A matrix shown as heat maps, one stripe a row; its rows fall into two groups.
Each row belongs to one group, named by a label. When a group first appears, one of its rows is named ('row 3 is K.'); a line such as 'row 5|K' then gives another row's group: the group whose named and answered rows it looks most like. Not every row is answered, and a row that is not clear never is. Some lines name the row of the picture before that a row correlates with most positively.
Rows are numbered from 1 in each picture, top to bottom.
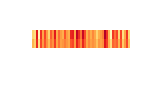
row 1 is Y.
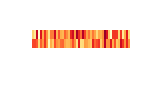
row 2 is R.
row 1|Y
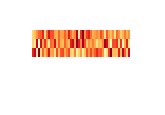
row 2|Y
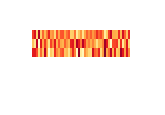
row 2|Y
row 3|R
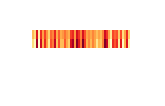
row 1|Y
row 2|Y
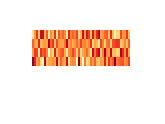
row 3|R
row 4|R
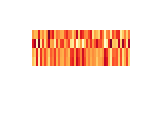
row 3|Y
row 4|Y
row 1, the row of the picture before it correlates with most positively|2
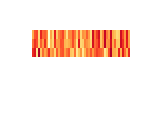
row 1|R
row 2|R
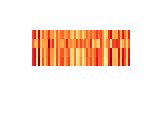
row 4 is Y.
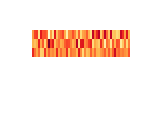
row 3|R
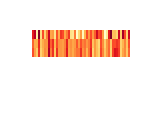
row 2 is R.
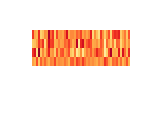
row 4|Y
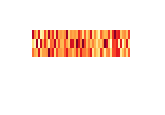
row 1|R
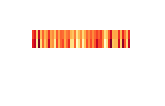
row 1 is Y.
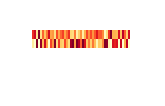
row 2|Y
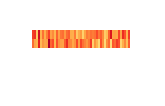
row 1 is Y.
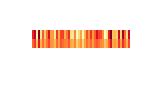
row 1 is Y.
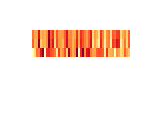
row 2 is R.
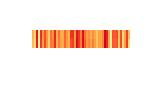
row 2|Y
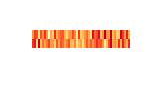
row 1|R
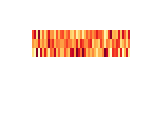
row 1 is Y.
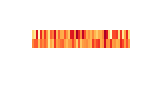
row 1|Y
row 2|R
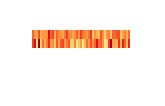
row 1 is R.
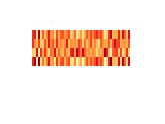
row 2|R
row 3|Y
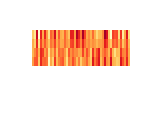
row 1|Y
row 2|Y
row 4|R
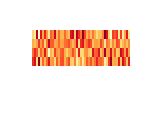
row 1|Y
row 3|R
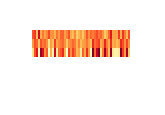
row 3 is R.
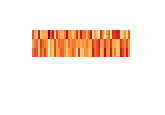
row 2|R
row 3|R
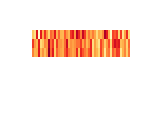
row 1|Y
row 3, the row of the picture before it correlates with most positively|1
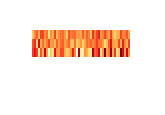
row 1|R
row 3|R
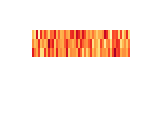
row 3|R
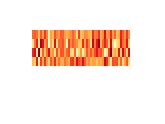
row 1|R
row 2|R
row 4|Y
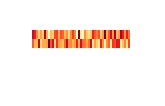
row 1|R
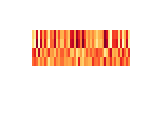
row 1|Y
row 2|Y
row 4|R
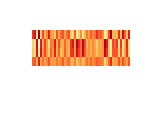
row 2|Y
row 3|Y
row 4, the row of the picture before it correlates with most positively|3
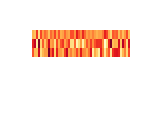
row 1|Y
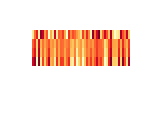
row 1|R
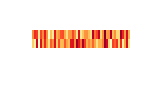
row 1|R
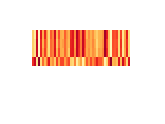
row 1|Y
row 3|Y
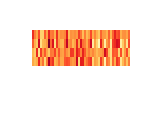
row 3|Y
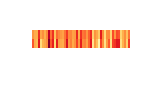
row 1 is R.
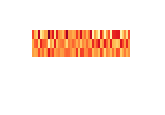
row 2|R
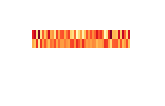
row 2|Y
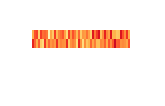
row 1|R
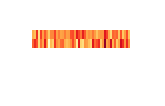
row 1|Y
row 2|R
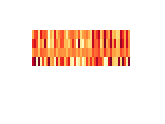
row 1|R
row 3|R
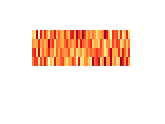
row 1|Y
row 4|R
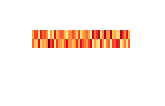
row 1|R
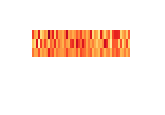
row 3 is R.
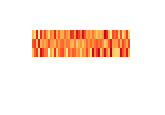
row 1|Y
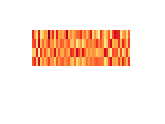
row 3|Y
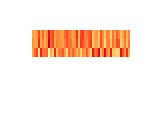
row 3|R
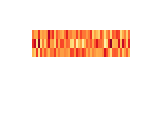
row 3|Y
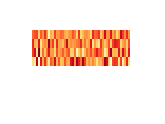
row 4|Y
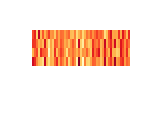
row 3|R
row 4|R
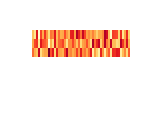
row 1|Y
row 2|R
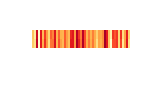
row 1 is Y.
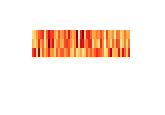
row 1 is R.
